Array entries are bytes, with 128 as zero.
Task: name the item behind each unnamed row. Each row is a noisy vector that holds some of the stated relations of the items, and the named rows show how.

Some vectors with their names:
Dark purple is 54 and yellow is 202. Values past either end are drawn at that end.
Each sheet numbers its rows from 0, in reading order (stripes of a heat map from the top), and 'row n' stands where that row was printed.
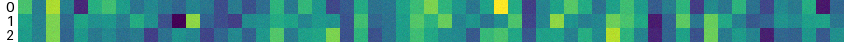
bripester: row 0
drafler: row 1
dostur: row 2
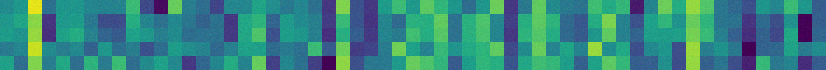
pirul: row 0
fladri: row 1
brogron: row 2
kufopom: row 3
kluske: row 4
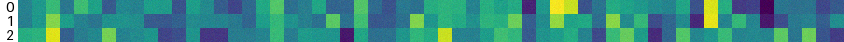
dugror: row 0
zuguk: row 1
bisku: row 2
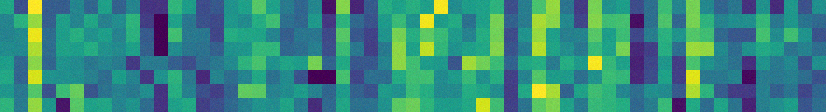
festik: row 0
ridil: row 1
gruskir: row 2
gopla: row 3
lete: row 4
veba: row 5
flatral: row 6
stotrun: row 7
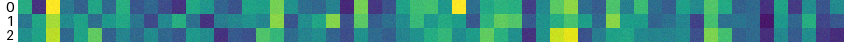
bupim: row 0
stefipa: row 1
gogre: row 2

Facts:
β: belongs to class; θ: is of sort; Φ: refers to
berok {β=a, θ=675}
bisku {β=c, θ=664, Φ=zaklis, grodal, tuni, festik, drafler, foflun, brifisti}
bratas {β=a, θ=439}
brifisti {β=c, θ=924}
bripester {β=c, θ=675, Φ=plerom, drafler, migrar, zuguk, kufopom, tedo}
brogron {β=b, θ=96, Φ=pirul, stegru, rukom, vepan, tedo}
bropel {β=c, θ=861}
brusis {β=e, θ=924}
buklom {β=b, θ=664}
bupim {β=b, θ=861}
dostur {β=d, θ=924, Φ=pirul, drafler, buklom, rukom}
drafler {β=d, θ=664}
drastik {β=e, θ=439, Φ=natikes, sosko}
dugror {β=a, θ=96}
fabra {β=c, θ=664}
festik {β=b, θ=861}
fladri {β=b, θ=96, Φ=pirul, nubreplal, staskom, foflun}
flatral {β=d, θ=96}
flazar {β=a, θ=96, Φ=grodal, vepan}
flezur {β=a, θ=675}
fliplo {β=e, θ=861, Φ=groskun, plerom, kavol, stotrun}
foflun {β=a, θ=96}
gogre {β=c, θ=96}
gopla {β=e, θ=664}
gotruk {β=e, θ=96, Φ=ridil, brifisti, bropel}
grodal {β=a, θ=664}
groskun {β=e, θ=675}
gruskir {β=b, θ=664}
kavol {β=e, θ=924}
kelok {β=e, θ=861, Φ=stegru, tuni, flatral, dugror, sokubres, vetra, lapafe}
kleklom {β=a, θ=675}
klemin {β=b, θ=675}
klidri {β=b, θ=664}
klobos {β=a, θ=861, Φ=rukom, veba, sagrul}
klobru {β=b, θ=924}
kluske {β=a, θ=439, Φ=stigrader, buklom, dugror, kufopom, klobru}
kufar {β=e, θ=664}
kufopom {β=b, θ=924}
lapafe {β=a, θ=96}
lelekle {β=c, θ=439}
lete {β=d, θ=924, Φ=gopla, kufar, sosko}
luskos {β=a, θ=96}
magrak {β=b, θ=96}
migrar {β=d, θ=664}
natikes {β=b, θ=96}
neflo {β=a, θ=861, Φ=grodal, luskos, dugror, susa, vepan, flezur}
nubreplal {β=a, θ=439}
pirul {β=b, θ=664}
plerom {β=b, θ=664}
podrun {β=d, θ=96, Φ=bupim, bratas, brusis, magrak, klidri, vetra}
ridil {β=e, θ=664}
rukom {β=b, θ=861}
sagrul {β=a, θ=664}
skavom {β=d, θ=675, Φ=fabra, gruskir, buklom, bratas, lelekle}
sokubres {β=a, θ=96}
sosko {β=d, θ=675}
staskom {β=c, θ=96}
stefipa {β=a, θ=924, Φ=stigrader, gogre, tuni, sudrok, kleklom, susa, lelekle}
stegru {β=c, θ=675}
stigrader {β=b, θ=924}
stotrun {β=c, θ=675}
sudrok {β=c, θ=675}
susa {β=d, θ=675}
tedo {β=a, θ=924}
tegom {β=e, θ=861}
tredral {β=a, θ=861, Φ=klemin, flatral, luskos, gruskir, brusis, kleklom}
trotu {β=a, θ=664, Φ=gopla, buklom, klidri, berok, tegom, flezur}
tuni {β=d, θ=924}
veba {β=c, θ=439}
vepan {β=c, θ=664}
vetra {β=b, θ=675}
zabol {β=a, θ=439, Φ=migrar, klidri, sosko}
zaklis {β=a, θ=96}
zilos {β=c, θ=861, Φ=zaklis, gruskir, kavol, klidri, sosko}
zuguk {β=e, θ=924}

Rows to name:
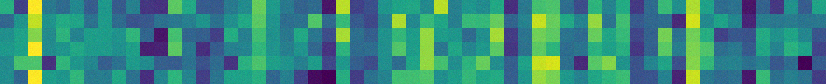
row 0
rukom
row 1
brusis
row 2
grodal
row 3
vepan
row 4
gotruk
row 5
lelekle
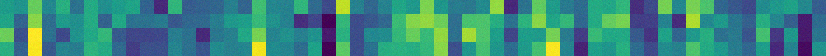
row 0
sagrul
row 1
drastik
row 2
zilos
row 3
kelok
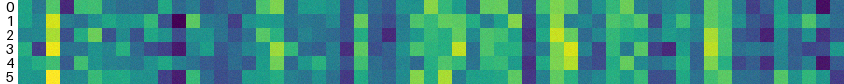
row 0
podrun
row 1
plerom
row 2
magrak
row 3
tegom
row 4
flazar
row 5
fabra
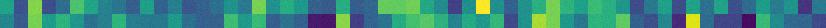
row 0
skavom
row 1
bratas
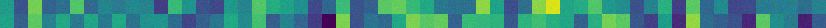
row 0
susa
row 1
zabol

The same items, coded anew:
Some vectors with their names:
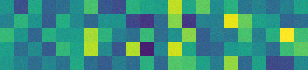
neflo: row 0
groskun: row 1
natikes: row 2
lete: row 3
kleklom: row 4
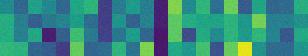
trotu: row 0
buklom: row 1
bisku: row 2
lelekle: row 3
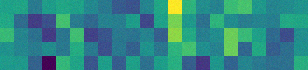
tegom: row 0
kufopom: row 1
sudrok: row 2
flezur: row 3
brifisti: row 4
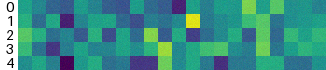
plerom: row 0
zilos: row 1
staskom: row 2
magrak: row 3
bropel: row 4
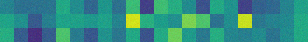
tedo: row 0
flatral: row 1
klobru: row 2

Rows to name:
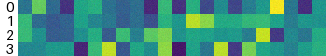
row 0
ridil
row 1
bupim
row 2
gogre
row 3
zabol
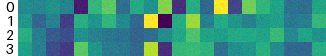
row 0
kluske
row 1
dostur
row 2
festik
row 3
tuni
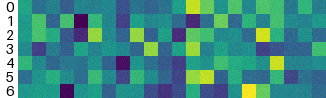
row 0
rukom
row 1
nubreplal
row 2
veba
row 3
stefipa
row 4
pirul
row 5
sagrul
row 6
stotrun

